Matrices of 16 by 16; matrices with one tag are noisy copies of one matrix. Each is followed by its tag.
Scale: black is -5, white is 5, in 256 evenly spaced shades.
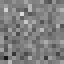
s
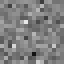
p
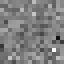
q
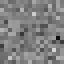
q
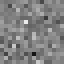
p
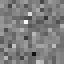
p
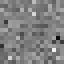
q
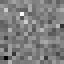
s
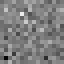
s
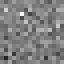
s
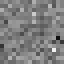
q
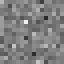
p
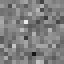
p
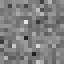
p
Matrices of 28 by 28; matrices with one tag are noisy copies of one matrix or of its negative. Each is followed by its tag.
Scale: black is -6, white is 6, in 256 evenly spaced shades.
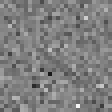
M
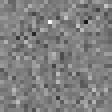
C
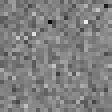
C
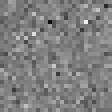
C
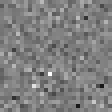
M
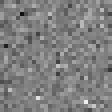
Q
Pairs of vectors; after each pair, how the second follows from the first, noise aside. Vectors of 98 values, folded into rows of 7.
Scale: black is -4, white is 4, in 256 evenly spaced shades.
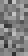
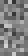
negated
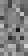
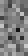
copied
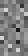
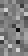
copied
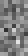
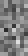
copied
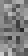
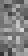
negated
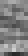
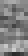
copied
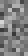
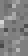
partly zeroed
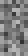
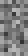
copied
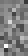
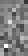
copied
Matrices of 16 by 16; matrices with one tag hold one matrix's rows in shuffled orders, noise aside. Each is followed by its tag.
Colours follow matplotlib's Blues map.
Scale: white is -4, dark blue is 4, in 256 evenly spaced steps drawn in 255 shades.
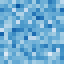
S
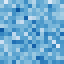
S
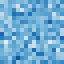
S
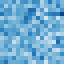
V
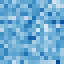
V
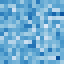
V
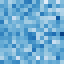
V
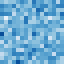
S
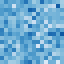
V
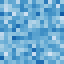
S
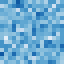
S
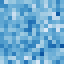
V
